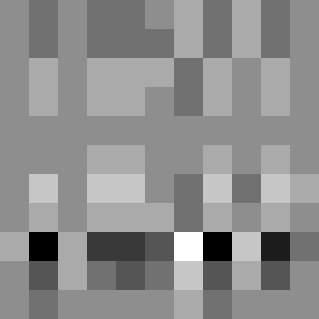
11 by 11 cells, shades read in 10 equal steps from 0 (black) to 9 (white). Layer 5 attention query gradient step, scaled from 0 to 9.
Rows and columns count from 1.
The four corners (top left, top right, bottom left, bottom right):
5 5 5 5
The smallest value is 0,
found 2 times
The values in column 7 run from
4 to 9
